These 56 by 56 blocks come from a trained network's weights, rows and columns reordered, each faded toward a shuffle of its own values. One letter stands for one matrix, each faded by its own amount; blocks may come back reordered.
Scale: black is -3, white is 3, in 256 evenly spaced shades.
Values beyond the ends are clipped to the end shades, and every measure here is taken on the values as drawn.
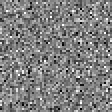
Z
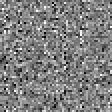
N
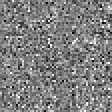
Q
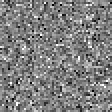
Z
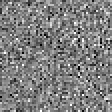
Z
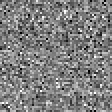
Q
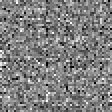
N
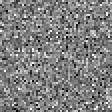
Q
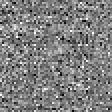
Q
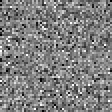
Q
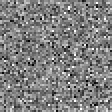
Q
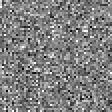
Z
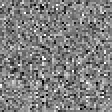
Z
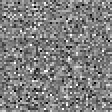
Q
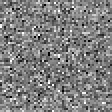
Q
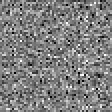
Q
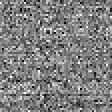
N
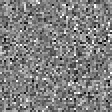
Z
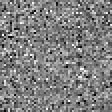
Q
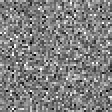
Z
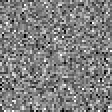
Z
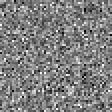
Z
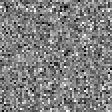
Z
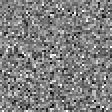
Z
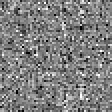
Q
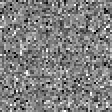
Q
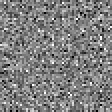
Q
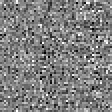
N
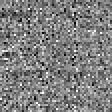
Q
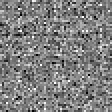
N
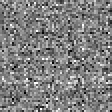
N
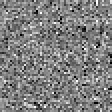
Q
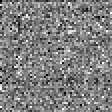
Q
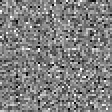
Q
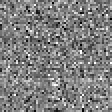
N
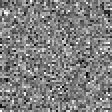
Z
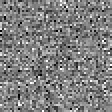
N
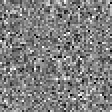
Z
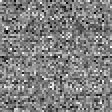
N
